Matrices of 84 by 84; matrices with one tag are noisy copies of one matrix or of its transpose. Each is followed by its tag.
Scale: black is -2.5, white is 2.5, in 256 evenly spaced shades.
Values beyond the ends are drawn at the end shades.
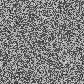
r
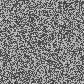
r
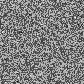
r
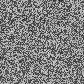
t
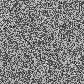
r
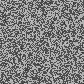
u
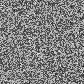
t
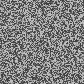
u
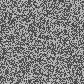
t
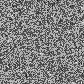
t
